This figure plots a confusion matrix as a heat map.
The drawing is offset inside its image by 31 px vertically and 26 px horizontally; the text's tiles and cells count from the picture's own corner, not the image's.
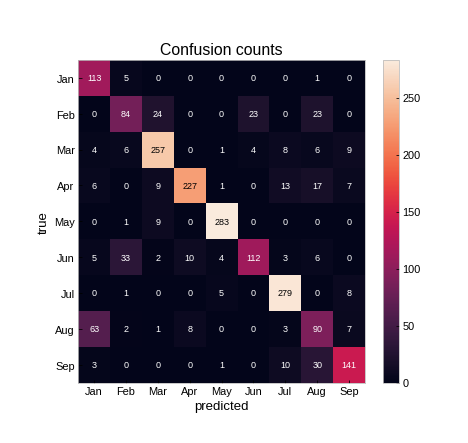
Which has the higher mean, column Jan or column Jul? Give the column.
Jul
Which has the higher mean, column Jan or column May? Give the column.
May
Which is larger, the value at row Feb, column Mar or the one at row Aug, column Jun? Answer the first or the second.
the first
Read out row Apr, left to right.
6 0 9 227 1 0 13 17 7
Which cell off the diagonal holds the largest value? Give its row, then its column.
Aug, Jan
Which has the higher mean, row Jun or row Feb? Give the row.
Jun
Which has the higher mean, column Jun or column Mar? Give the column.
Mar
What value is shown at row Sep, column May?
1
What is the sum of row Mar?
295
